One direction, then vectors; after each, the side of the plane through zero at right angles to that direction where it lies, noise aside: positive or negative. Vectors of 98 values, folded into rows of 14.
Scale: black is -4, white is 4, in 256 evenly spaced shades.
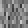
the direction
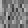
positive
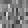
positive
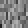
negative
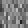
negative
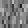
positive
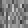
negative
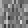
positive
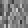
negative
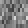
positive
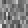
positive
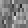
positive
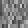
negative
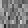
positive
